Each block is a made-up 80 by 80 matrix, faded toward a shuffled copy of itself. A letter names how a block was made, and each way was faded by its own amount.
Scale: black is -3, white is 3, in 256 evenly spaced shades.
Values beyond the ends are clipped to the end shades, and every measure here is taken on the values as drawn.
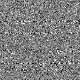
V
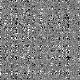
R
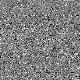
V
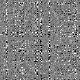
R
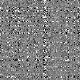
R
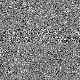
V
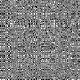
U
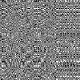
U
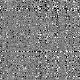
R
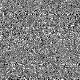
V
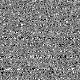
V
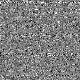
V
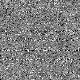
V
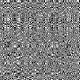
U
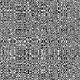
U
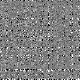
R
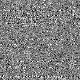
V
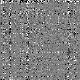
R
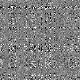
R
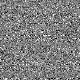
V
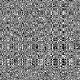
U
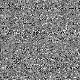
V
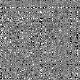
R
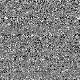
V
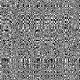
U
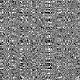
U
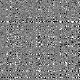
R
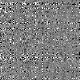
R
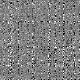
R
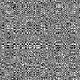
U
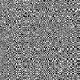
U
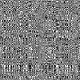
U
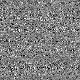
V
